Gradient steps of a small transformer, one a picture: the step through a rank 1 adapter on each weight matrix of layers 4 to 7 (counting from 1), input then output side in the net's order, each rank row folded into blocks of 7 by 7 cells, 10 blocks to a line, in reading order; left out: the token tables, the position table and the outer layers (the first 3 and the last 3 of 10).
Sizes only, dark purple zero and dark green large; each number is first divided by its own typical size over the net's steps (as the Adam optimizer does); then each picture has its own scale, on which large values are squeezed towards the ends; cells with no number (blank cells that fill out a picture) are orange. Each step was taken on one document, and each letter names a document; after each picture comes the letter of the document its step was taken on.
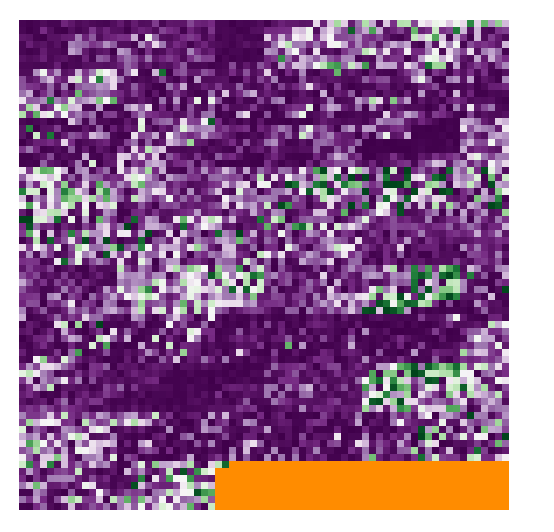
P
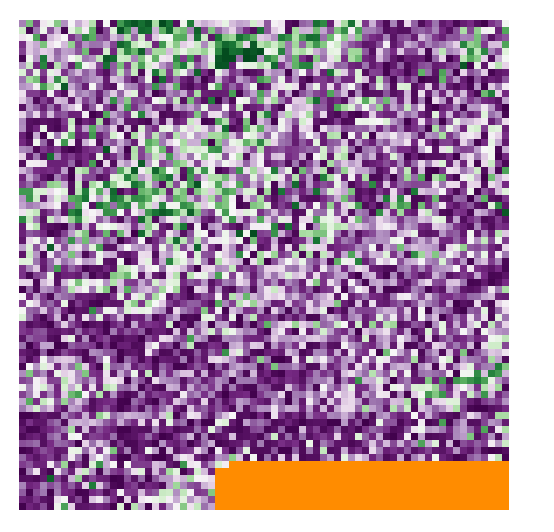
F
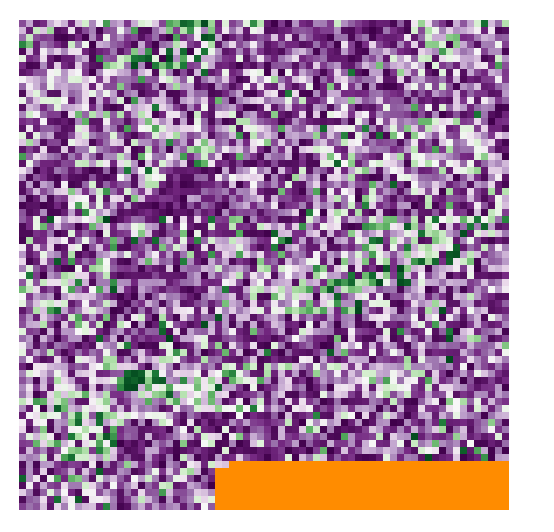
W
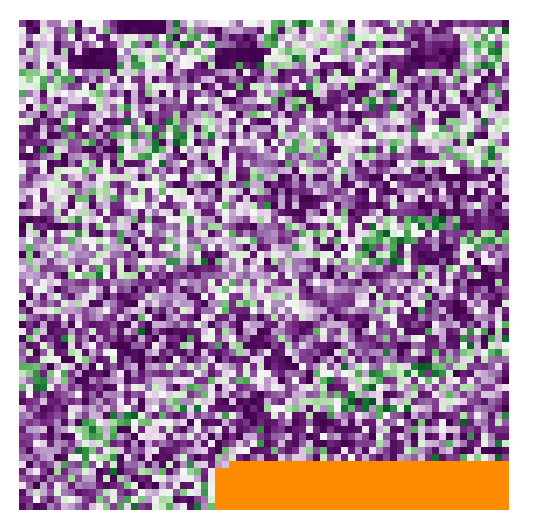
F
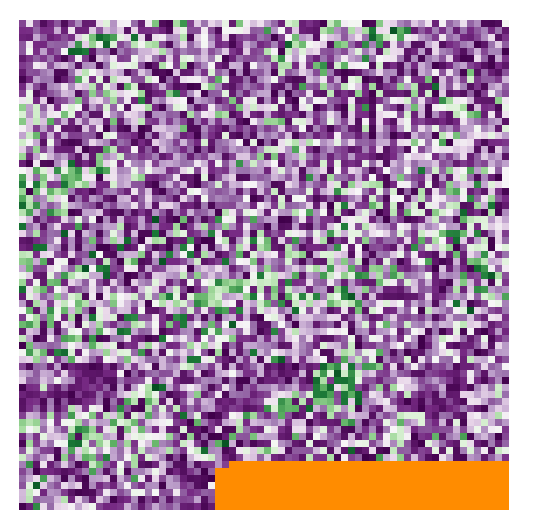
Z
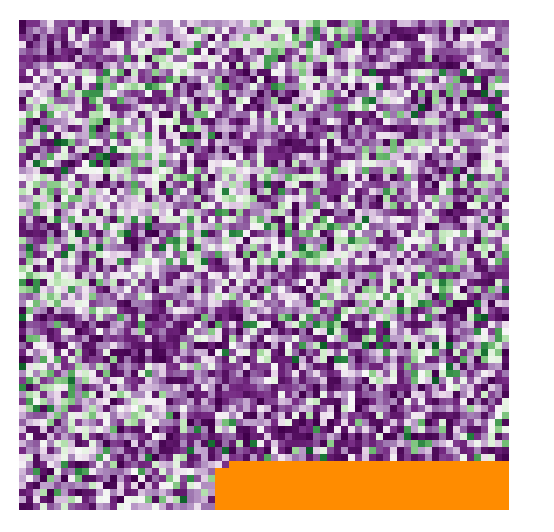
F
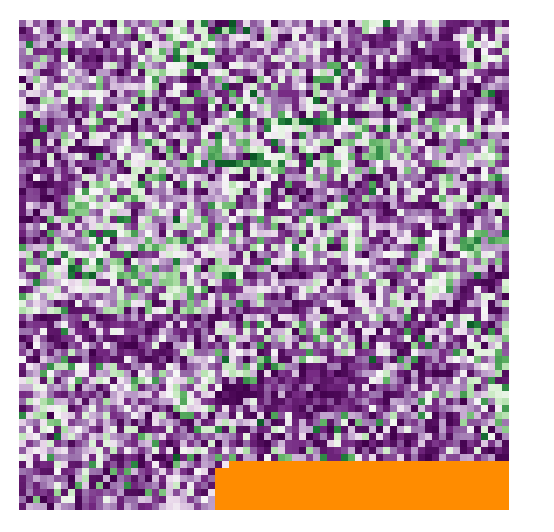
F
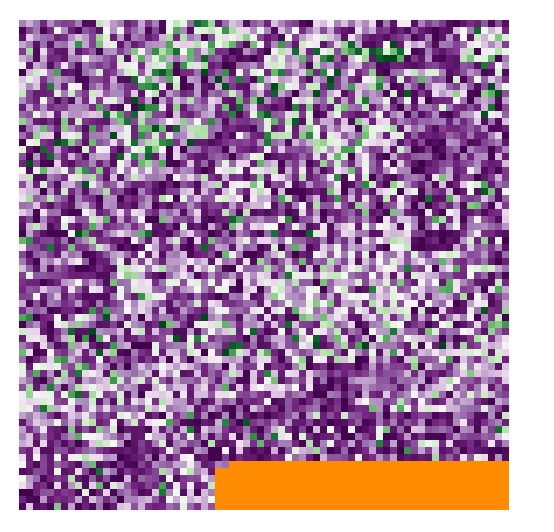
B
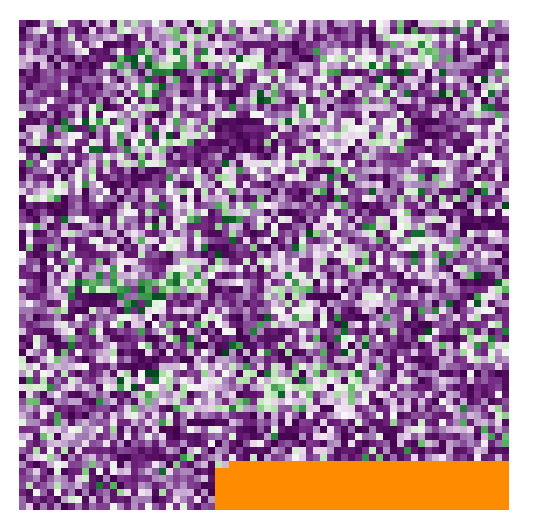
B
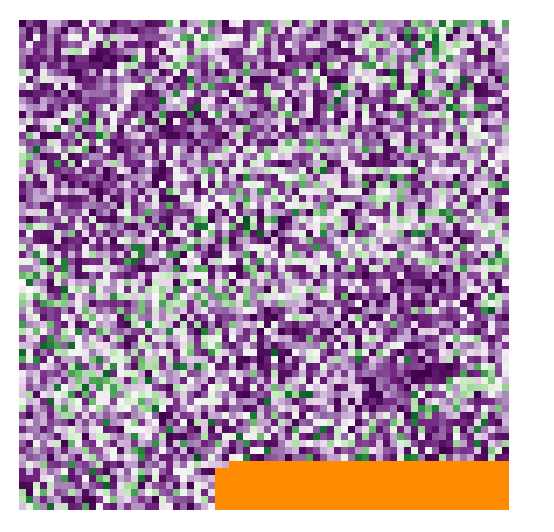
Z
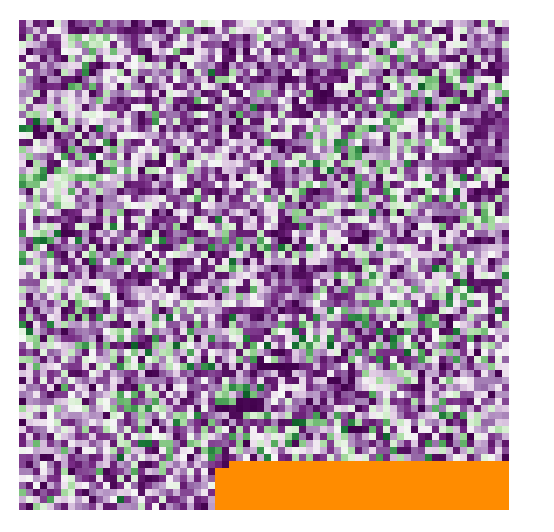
Z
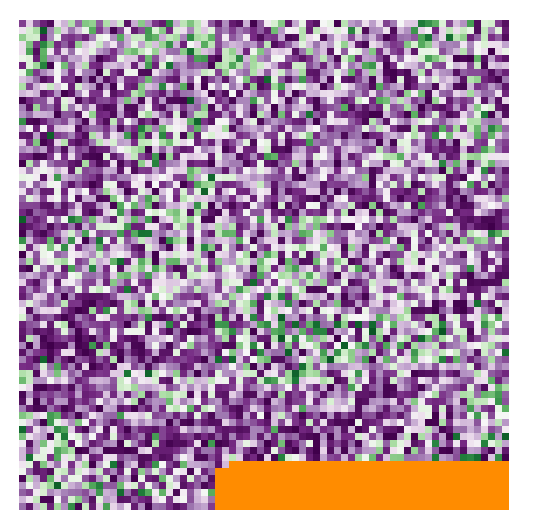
F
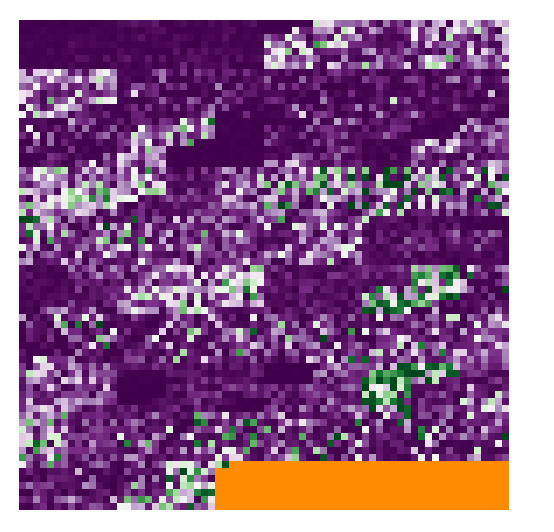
P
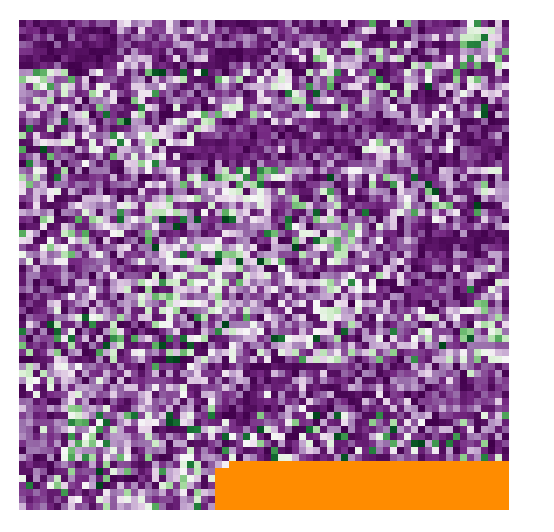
B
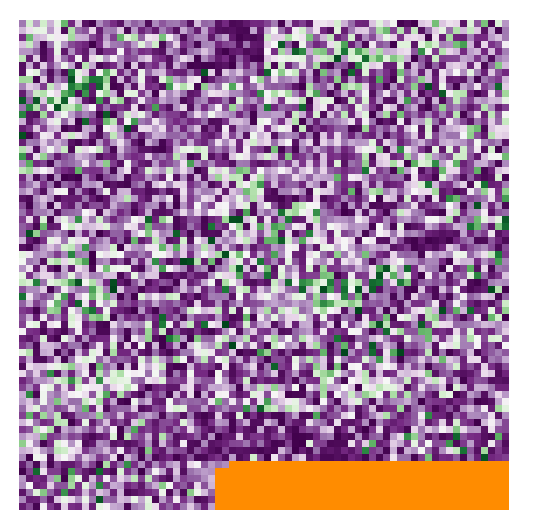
W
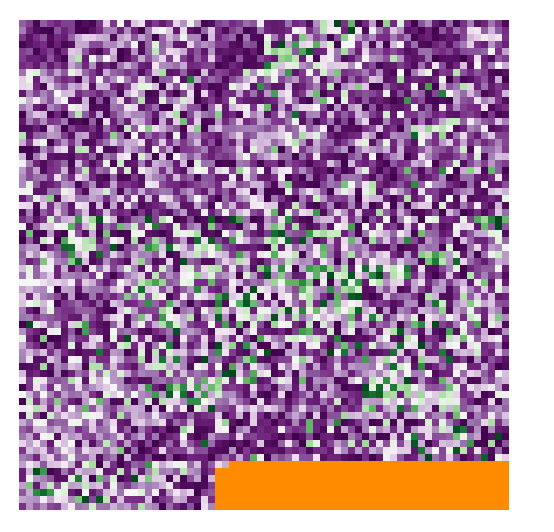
W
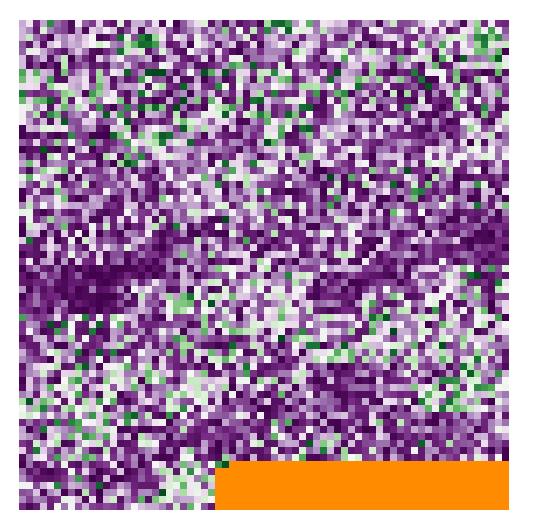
B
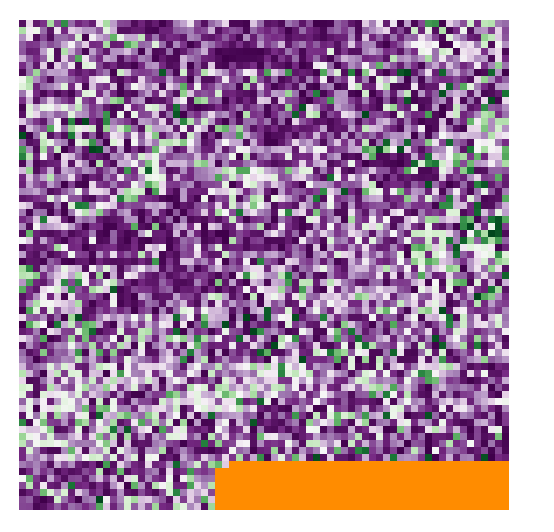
W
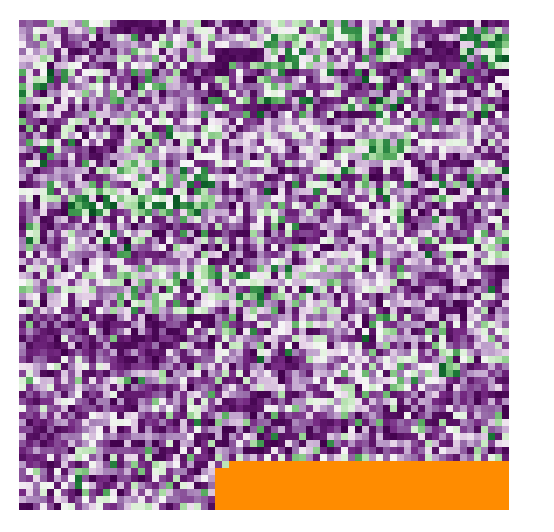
F
